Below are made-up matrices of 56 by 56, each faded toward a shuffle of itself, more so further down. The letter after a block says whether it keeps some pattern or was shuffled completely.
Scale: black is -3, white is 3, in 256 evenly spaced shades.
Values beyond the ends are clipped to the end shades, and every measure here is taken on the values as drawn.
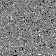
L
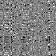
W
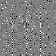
W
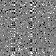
W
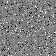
L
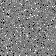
L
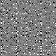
W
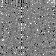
W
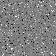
L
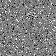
L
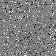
L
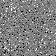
L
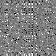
W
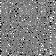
W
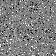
L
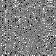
W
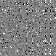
W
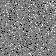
L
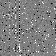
W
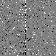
W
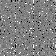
W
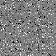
W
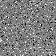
L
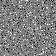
L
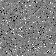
L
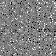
W
